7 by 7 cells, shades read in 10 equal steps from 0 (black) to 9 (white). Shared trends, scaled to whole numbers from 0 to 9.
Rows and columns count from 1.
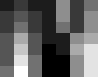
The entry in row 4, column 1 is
3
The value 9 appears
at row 7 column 2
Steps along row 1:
up down same up down up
